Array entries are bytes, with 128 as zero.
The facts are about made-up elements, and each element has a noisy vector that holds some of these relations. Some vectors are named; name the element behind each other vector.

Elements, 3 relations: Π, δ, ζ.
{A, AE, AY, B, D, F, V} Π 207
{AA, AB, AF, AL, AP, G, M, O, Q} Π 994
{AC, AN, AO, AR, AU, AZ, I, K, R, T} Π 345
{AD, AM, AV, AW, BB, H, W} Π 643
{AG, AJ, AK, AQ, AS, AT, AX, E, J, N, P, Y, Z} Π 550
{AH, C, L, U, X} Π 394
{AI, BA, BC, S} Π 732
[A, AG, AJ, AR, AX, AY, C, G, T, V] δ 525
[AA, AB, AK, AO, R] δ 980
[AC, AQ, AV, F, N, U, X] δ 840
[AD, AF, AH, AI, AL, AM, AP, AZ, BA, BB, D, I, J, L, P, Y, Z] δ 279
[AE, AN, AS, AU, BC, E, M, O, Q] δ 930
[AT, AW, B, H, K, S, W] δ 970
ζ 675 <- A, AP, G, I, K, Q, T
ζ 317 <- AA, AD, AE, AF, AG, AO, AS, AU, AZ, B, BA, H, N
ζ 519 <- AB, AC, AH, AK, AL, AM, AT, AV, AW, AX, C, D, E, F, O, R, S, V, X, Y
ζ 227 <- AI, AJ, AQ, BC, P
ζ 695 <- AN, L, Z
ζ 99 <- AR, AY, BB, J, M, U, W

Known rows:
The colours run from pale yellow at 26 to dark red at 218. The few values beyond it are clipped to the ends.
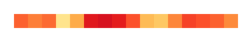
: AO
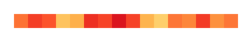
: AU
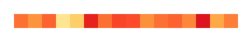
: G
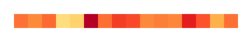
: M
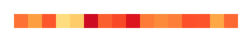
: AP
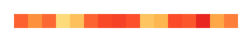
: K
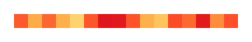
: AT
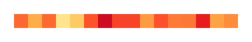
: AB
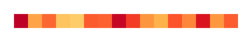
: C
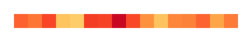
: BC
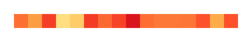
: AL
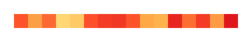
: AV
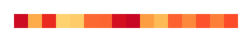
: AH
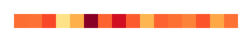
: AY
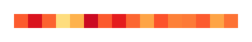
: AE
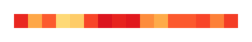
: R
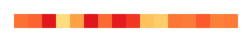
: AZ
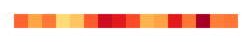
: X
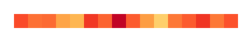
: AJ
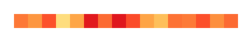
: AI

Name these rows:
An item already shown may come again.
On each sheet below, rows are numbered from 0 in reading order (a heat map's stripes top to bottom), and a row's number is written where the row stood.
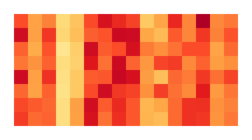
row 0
X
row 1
AH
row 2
AP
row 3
A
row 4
AH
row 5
AB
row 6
AR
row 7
AR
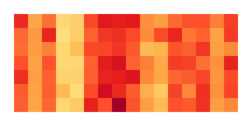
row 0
R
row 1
F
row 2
K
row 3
AW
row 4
R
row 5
AT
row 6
T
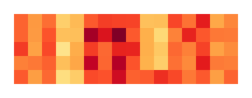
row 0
K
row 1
AS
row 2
I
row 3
AG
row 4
V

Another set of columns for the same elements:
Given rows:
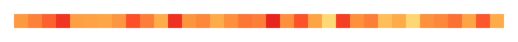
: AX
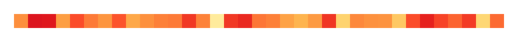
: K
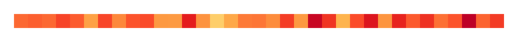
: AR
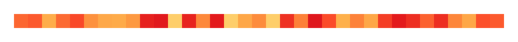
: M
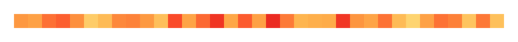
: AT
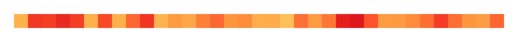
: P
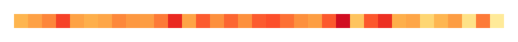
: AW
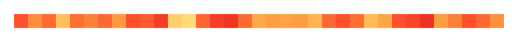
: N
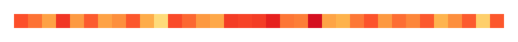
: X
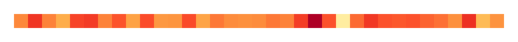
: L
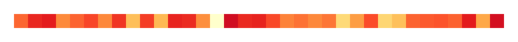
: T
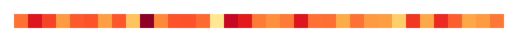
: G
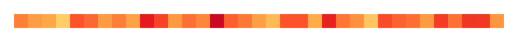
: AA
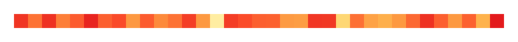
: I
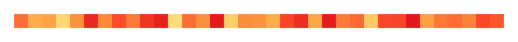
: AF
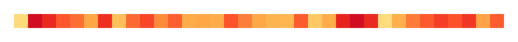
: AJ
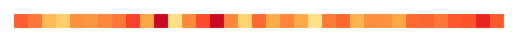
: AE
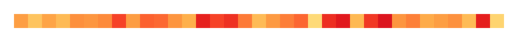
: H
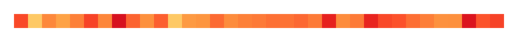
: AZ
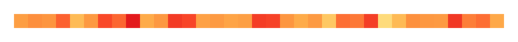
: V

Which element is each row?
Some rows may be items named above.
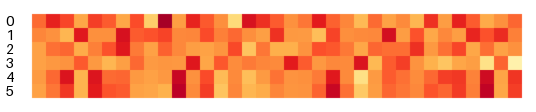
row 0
G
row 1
AY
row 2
Z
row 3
AW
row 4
AN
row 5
AN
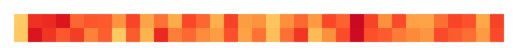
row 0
AI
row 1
BC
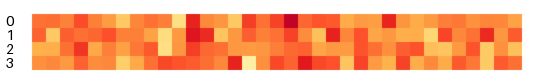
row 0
C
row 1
R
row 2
S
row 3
O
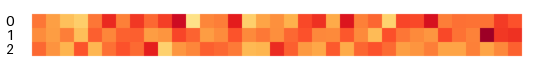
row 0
AF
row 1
AO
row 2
D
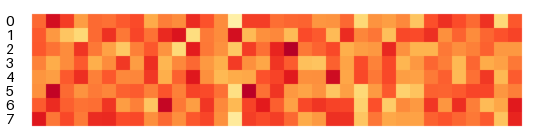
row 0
K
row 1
AF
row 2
C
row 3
F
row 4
AC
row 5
A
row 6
AP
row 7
I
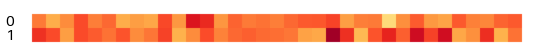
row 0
AB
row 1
U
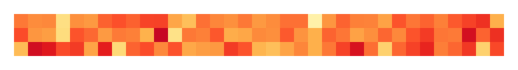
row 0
AG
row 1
AU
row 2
AQ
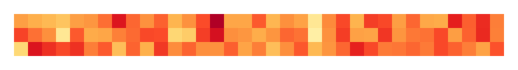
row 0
B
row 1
AS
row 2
BC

